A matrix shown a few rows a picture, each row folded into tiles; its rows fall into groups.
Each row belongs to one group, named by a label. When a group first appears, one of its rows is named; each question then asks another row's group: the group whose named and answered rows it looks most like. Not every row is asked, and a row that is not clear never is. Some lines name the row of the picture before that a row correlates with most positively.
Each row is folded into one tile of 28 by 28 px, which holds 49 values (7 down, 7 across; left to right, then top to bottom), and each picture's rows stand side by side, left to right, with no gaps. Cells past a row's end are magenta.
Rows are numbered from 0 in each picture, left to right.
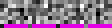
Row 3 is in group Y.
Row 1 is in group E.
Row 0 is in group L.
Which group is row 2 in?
L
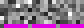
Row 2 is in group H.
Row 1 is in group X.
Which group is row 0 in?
E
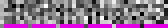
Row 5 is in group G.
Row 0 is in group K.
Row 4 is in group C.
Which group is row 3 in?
E
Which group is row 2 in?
Y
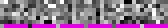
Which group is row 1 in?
G
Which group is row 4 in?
L
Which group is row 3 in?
K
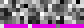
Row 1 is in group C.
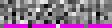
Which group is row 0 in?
E
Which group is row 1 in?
G
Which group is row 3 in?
Y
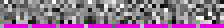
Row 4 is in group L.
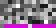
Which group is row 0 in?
E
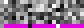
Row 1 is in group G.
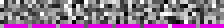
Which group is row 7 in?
E
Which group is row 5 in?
L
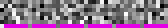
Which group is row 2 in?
G
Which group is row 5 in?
Y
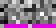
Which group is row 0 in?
X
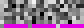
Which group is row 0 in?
K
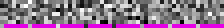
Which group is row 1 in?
K
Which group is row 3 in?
G
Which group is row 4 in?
L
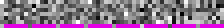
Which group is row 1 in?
L
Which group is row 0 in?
K
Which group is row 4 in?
H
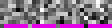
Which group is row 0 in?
L
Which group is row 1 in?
X
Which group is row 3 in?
G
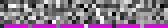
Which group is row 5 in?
Y
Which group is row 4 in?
G
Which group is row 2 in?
Y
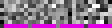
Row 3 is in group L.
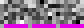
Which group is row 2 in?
G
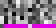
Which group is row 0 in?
E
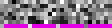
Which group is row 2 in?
C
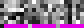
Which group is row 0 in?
G
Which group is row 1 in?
C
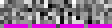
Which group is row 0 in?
X
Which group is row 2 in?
E
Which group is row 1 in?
Y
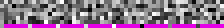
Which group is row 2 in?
K
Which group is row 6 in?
G
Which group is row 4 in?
C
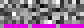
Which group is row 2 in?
Y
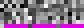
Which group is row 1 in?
E
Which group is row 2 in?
E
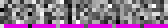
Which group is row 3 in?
G
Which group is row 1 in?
G
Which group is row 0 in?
X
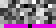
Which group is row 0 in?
C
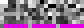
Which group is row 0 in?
K
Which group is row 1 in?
C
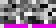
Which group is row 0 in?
K
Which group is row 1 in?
K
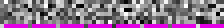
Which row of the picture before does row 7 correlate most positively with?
1
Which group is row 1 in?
Y
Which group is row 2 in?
C
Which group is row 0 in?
C
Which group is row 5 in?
C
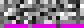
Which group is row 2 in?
L
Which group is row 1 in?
X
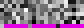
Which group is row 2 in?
L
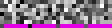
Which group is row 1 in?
L
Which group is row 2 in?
G
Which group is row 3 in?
E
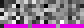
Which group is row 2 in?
Y
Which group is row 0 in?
G
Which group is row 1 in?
G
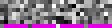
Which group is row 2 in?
K
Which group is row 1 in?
L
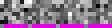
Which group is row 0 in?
X
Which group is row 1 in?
X
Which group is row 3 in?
K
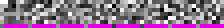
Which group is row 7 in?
G
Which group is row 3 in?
G
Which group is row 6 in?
G
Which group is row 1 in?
L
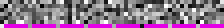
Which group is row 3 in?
X
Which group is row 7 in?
X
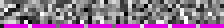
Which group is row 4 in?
K
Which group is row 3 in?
E
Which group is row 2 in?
G
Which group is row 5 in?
X
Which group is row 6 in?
H
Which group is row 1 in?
C
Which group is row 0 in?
L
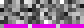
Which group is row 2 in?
C
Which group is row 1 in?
X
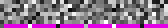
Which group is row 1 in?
C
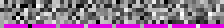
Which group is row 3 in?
H
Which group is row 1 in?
L
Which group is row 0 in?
Y
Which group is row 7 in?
C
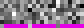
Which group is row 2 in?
Y
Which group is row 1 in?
H
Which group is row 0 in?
H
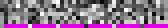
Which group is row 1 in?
C
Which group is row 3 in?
L
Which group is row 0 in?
E
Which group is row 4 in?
X
